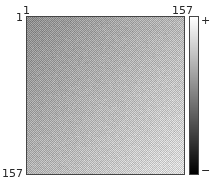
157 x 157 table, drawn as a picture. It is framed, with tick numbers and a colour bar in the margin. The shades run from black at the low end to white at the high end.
Slope: up to the bottom right. Odd rows or columns: none. Average level on the scale: 70%. Ninth with the lowest average: top left.
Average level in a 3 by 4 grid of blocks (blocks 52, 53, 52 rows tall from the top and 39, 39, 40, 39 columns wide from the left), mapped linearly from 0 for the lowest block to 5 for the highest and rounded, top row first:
0123 / 1234 / 2345
